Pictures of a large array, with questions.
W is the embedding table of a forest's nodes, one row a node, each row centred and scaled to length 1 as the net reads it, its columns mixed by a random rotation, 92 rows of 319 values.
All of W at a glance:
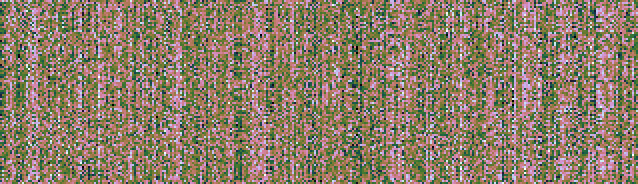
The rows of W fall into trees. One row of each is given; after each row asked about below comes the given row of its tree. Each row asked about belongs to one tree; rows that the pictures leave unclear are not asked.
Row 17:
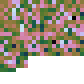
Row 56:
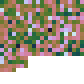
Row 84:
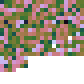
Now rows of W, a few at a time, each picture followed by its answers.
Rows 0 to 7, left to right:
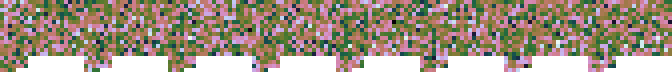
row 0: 56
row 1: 56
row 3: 56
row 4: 84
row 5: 84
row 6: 84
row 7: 84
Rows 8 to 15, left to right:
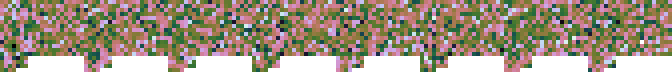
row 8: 17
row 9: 84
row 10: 84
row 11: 17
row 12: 84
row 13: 17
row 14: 84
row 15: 84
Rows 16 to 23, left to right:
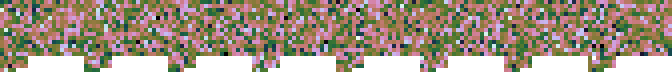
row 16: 56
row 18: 17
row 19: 56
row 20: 84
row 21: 56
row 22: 56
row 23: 17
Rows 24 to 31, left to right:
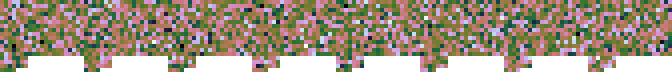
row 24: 17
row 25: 84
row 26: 17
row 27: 84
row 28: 84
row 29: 56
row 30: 84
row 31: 56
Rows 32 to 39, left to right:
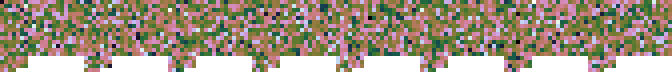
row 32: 84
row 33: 84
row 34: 56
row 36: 56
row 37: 56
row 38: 84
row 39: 84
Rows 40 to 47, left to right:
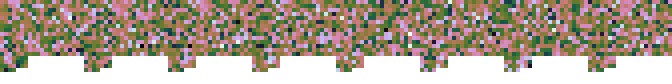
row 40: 17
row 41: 84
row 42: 84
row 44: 56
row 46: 84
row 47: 84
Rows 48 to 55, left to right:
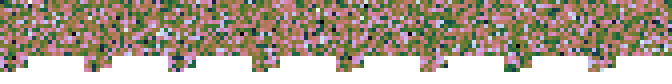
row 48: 84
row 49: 56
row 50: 84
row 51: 84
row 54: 17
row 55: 84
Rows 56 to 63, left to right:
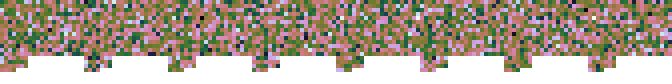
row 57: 84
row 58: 56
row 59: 84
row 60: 56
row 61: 84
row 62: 56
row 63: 56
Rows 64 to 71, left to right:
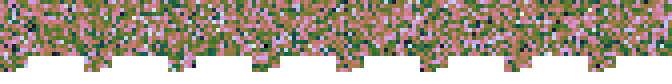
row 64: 17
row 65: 56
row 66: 84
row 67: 17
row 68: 56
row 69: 84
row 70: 56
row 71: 56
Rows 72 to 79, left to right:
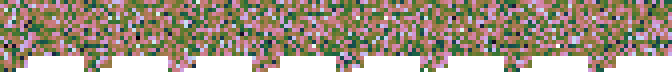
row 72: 17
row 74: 84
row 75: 56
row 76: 56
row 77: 56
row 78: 84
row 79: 56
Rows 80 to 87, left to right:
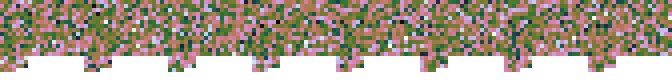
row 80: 84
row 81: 84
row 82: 56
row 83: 84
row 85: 56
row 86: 84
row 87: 56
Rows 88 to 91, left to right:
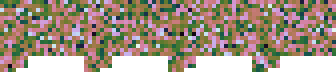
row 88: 56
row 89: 56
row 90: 84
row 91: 17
